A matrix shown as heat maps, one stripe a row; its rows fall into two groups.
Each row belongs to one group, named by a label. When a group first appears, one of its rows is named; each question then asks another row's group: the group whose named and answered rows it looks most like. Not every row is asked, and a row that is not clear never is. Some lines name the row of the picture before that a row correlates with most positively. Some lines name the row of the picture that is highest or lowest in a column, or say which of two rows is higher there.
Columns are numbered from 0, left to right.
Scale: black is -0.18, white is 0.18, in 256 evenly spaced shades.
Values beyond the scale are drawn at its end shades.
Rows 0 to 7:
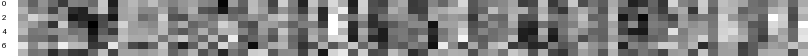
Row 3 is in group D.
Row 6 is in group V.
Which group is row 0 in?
D
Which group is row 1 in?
D
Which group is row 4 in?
D
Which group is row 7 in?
D
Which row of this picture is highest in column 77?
6
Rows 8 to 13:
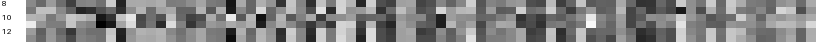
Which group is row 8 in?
D
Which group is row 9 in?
D
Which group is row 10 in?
V
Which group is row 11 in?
V
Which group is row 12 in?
D
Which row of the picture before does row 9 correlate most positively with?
2
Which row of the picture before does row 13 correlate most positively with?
0
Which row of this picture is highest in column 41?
9
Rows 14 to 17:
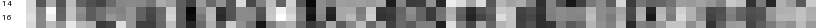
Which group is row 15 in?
V
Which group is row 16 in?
V
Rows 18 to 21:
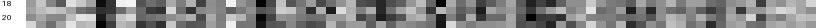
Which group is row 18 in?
V
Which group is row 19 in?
V
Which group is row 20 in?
V
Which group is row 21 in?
V
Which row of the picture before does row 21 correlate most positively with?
17
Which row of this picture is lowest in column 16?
19
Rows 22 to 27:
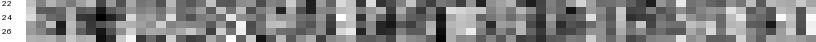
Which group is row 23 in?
D
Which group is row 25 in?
D
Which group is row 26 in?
D
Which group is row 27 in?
V
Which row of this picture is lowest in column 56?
25
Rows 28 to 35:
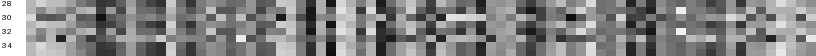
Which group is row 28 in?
V
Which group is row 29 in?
V
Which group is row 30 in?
D
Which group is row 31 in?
V
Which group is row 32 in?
V
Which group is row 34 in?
V
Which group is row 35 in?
V
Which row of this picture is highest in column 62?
30
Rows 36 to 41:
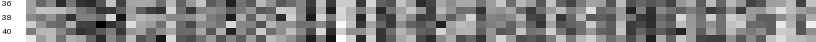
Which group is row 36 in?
D
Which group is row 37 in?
V
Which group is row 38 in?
D
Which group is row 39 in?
D
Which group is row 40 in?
D
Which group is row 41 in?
V
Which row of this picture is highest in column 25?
37
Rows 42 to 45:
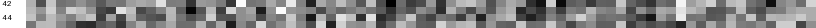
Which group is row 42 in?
D
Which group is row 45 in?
D
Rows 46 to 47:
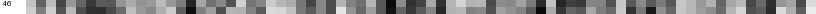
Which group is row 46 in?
D
